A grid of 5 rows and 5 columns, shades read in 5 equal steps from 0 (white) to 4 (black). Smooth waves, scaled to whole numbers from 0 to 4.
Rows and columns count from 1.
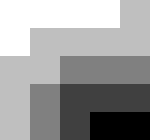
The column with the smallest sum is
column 1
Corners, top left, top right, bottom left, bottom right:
0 1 1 4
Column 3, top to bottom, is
0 1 2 3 3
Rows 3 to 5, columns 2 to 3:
1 2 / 2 3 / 2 3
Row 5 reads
1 2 3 4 4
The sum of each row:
1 4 8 12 14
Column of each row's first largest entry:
5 2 3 3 4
